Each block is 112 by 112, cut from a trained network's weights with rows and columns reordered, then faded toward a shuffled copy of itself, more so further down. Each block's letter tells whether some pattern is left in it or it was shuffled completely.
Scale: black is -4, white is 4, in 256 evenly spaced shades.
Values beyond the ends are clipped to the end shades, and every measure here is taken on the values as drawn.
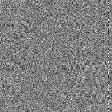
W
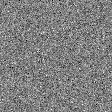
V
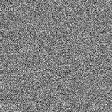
W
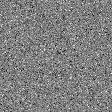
V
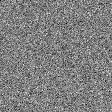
V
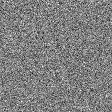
V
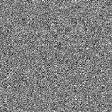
W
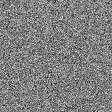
V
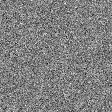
V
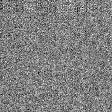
W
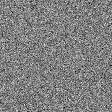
V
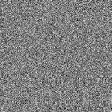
W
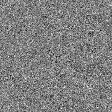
W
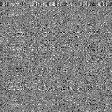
W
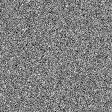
V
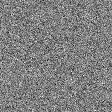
V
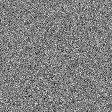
V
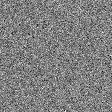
V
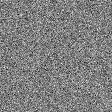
V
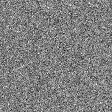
V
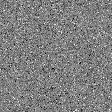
V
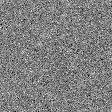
V
